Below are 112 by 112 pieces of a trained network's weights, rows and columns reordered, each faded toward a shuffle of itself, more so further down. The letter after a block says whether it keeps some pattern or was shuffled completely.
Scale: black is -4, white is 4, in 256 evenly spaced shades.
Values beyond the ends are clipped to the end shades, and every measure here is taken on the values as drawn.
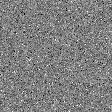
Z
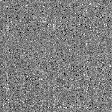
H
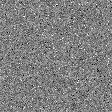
Z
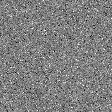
Z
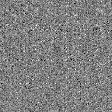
H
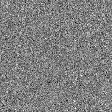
H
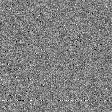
H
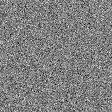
Z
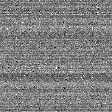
H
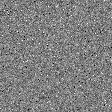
Z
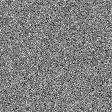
Z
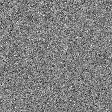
Z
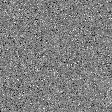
Z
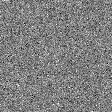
Z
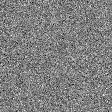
Z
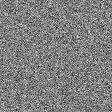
Z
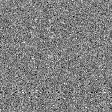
H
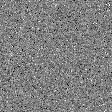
Z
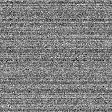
H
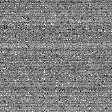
H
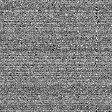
H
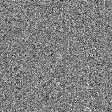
H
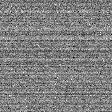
H
